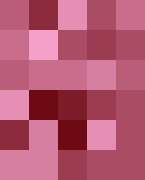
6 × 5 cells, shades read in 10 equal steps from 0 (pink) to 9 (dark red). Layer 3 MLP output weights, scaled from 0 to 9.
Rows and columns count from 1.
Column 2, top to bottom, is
7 0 3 9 2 2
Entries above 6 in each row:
1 0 0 2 2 0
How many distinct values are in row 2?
4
